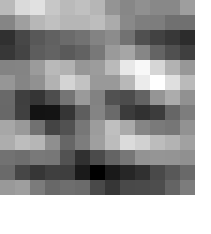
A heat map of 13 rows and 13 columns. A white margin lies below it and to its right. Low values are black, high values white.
Ninth with the lowest average: bottom middle. Stripes: horizontal, repeating 3 times. Ninth with the highest average: middle right.
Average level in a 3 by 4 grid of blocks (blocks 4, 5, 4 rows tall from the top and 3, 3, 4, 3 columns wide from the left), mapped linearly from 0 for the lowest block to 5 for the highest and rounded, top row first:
3 4 4 1 | 2 3 4 5 | 3 0 1 3
